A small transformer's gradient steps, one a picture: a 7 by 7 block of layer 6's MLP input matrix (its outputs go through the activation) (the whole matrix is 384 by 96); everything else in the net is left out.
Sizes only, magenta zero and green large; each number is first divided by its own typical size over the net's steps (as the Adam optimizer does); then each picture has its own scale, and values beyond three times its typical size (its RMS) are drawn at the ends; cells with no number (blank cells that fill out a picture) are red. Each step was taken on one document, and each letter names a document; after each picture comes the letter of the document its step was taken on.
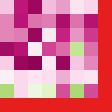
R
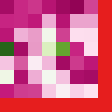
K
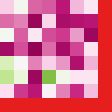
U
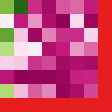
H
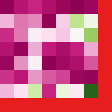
K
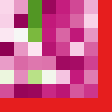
U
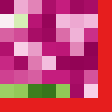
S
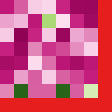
S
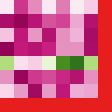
R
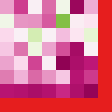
K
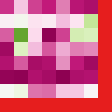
K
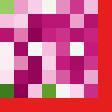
H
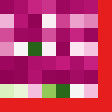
S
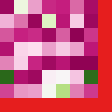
H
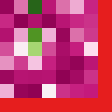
U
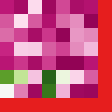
H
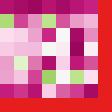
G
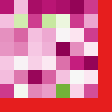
G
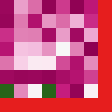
S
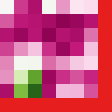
R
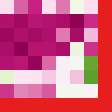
R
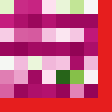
R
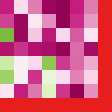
U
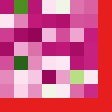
H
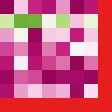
S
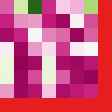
U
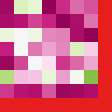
U
